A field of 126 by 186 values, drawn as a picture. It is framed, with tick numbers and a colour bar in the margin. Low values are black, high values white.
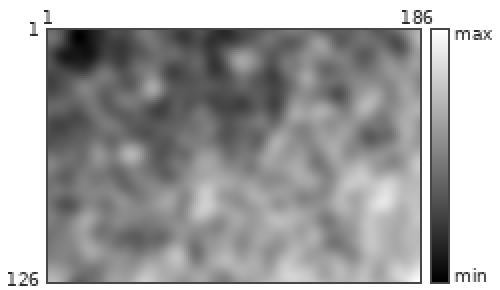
Lone odd cells: none. Odd rows or columns: none. Average level on the scale: 50%. Ninth with the highest average: bottom right. Slope: up to the bottom right. Grain: smooth.
